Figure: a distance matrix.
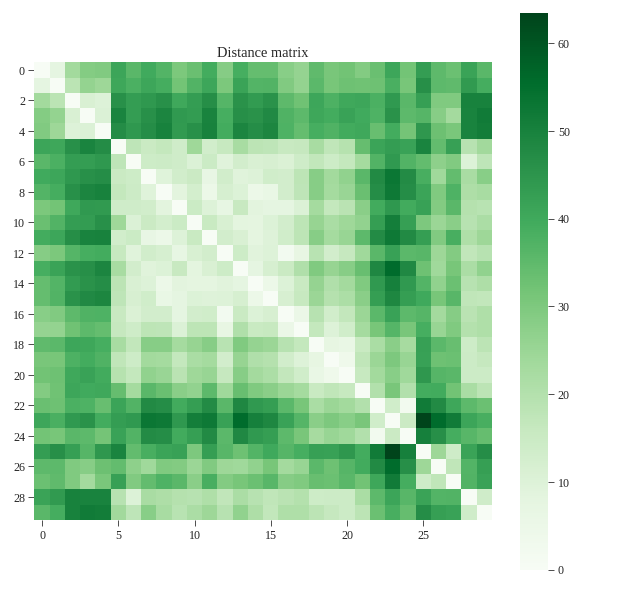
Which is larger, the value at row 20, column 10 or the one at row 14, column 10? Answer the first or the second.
the first
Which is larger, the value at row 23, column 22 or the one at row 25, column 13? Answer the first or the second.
the second
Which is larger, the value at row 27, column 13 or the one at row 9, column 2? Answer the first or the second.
the second
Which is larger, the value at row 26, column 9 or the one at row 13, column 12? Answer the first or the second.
the first
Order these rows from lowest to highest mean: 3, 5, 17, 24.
17, 5, 24, 3
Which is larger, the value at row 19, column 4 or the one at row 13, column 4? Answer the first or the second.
the second
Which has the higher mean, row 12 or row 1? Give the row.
1
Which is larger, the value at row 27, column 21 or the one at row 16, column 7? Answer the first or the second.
the first
